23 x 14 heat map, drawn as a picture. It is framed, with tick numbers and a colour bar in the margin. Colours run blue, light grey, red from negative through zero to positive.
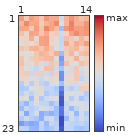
The ninth with the lowest average is the bottom middle. There is an overall slope up to the top. Column 9 differs from the columns beside it. The top right is the ninth with the highest average.
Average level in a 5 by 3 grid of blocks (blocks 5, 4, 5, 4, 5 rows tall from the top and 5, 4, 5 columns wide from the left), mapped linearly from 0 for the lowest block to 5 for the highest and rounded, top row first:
545 | 434 | 323 | 202 | 101
